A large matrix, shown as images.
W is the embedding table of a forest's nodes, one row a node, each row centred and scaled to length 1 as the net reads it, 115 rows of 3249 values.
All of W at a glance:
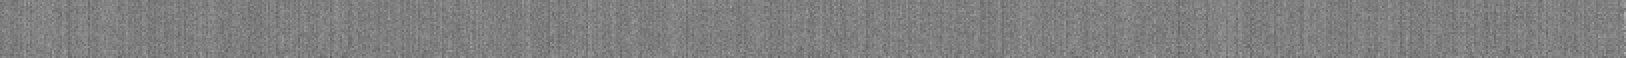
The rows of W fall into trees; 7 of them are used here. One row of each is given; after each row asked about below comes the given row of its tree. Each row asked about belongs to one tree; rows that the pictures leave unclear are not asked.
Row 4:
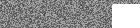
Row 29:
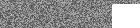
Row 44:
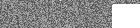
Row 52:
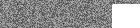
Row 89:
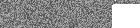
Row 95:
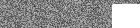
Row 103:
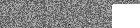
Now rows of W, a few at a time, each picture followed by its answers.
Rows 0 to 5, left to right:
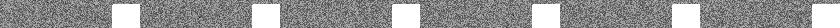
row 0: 52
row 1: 4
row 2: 44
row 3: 103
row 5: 52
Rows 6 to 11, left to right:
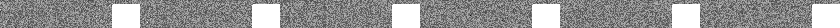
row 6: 29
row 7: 44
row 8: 103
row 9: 44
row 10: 52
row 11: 29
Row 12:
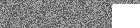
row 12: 4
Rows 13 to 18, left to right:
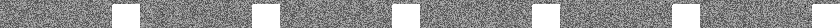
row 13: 103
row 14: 52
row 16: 44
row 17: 89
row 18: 103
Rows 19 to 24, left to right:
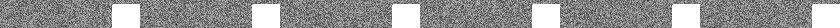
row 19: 95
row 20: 103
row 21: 89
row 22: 4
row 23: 89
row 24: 95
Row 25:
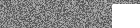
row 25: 4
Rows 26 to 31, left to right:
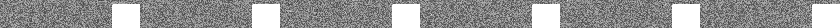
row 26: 4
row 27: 52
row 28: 95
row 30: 52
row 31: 29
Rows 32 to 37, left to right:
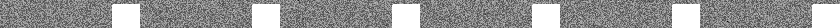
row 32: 103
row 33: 4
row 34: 52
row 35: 4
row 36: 44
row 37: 103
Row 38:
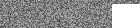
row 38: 103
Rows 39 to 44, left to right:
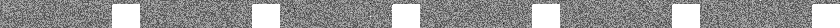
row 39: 52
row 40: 44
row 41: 89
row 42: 95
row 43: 4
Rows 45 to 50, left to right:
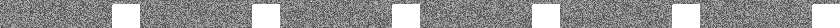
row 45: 4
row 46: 44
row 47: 52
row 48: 4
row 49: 52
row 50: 103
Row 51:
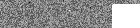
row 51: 29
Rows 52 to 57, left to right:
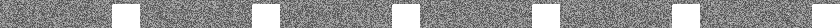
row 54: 29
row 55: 44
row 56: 52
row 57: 44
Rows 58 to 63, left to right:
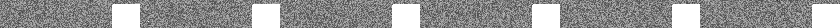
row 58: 103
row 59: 29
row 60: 89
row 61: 29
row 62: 44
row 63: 44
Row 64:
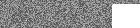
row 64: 4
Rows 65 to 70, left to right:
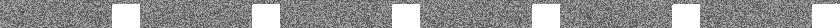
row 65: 52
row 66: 52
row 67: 44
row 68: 52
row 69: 89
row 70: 95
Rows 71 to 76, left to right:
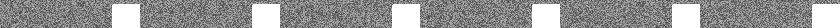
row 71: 4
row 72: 4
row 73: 29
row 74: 95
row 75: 4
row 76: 44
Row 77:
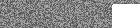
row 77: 89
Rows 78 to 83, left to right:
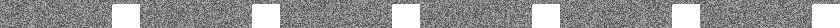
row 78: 95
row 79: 29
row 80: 103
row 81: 29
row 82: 95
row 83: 4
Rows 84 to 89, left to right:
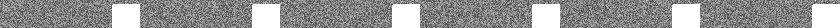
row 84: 52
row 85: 4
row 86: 89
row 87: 29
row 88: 103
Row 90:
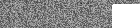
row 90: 103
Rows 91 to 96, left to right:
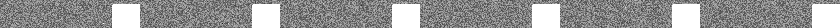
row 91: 4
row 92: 29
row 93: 4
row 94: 95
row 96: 4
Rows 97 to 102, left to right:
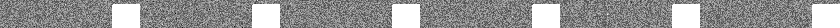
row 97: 103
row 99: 44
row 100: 103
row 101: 103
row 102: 52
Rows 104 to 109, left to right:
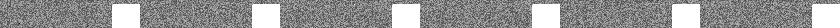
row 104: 44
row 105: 44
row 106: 52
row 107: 52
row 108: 44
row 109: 44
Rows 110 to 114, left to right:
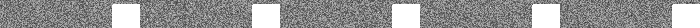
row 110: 4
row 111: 103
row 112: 44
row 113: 89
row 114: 44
